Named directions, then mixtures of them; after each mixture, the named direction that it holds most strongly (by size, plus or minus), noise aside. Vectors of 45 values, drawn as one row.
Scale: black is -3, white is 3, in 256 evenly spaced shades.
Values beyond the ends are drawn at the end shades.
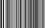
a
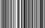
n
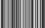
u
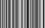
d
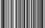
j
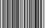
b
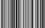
u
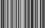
u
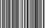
d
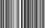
n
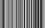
j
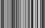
u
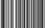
j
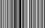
d
